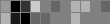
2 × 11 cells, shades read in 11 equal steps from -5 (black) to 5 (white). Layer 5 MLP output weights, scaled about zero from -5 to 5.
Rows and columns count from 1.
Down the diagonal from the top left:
1 -4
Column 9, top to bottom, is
2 0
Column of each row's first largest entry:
4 1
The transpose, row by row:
1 2 | -5 -4 | -3 -5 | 3 -1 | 0 -1 | -1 0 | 0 0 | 2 2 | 2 0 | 0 0 | -1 0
